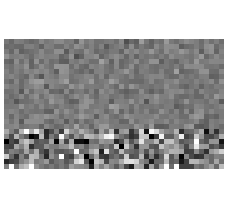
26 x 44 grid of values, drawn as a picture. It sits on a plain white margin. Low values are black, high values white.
Histogram: heavy tails on both sides. Stripes: none. Mirror symmetry: none. Seam: horizontal, 70% of the way down, the top part calmer.
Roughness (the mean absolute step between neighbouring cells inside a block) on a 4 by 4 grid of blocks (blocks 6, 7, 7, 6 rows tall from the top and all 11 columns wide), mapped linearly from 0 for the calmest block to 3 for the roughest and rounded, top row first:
0 0 0 0
0 0 0 0
1 1 1 1
2 3 3 2
